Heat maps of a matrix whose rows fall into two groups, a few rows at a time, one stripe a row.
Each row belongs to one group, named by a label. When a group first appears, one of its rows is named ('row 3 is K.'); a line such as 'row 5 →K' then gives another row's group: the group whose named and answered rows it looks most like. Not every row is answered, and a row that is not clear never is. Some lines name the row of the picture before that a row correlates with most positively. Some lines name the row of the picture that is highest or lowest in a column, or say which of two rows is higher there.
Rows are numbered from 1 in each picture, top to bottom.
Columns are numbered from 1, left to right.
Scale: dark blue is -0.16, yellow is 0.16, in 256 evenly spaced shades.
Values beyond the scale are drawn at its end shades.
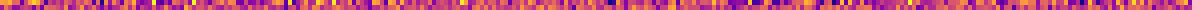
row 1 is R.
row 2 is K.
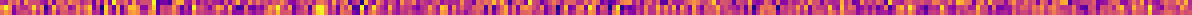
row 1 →R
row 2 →R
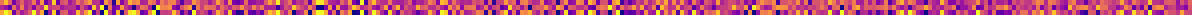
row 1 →R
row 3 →R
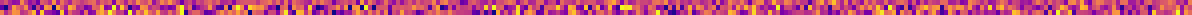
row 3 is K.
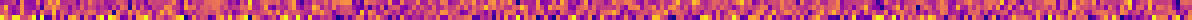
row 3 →R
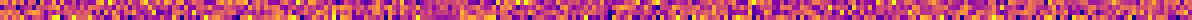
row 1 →K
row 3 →R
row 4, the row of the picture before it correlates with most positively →1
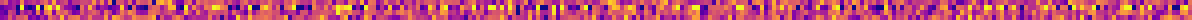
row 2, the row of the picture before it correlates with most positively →4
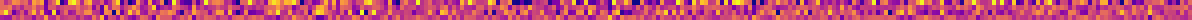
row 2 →R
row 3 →R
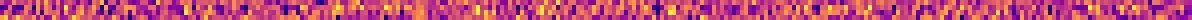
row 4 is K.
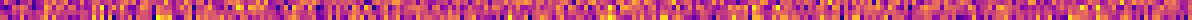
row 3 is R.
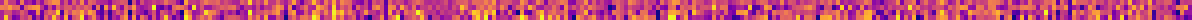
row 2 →R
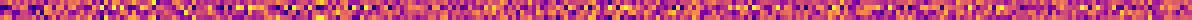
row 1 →R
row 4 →R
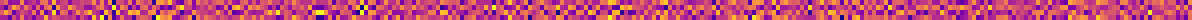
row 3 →R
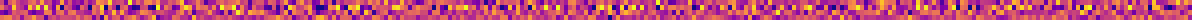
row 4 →R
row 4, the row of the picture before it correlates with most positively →3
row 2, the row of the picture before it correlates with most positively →4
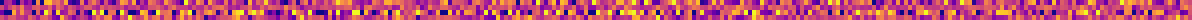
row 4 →K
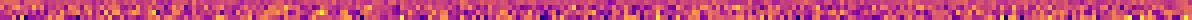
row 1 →R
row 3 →R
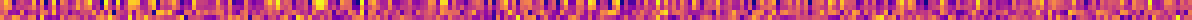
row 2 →R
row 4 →K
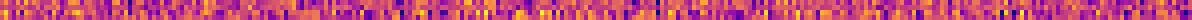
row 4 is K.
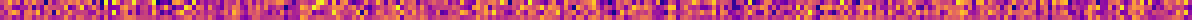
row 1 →R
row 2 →K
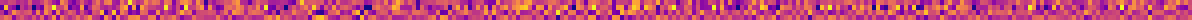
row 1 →K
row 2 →K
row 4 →R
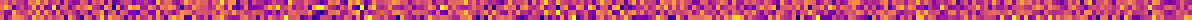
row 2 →R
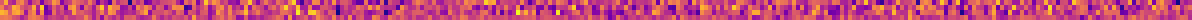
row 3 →K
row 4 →R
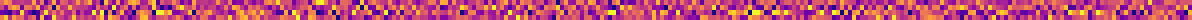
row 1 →R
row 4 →K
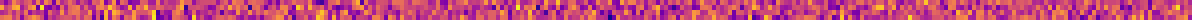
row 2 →K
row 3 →R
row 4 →R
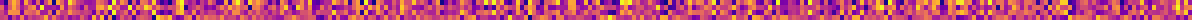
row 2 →K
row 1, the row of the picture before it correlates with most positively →1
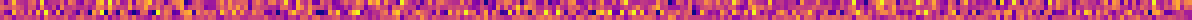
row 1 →K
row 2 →K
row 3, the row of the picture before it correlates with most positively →4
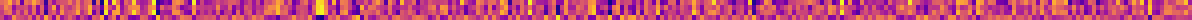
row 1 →R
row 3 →R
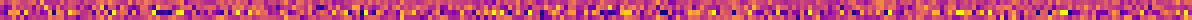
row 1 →K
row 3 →R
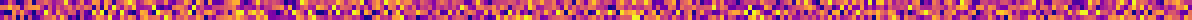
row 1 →K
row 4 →K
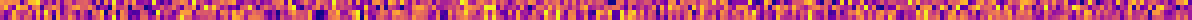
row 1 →R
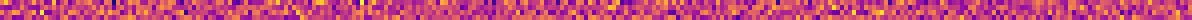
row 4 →K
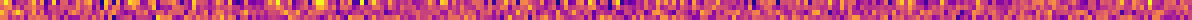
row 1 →R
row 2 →R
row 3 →K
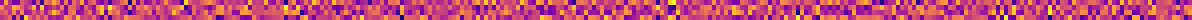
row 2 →K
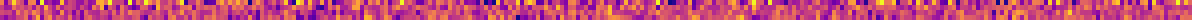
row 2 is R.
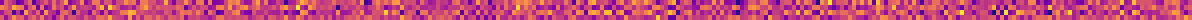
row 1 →K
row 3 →K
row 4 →K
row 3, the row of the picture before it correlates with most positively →3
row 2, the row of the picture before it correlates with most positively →1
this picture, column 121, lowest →3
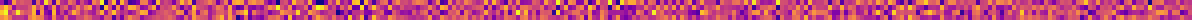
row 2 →R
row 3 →K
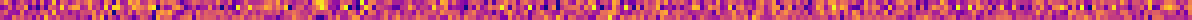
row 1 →R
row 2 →R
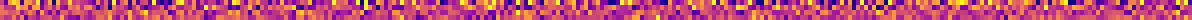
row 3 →K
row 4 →K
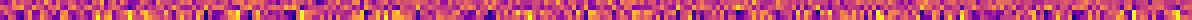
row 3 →K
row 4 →K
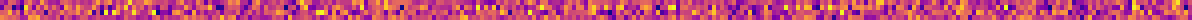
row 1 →K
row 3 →R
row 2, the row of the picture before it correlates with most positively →3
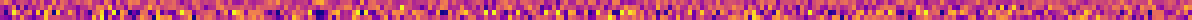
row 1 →R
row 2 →K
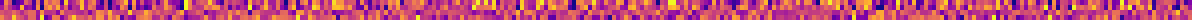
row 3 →K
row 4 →K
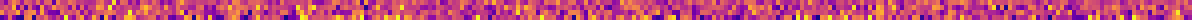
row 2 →K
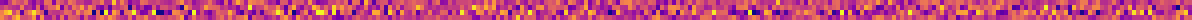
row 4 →K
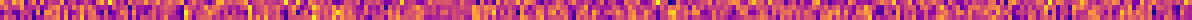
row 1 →K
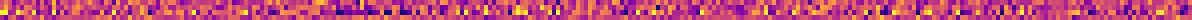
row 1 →R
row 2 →K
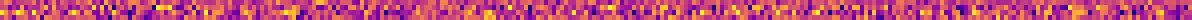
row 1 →R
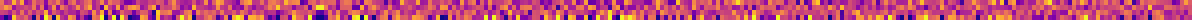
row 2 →R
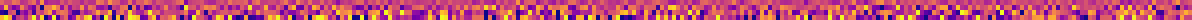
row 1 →K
